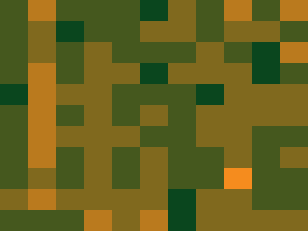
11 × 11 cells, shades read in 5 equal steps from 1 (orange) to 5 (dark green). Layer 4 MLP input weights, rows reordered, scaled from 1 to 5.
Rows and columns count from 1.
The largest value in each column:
5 4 5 4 4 5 5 5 4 5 4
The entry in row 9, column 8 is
4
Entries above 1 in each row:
11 11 11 11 11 11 11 11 10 11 11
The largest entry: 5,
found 9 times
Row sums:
38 40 40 39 39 36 37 38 38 36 36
